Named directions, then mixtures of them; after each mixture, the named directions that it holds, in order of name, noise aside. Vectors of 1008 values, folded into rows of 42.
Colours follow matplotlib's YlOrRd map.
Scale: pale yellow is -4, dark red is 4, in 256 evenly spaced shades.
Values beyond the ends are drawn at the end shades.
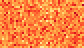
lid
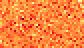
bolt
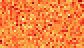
bolt, lid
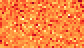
bolt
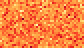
bolt, lid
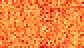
lid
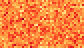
bolt, lid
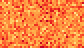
lid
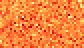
bolt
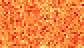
lid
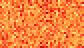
lid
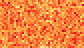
lid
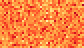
lid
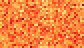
bolt, lid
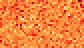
bolt
